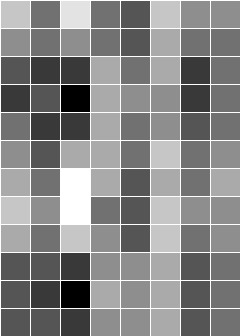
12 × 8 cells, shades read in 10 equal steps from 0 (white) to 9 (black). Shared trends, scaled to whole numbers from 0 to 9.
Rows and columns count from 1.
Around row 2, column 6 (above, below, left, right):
2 3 6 5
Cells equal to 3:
16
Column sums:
54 69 56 45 61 34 66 54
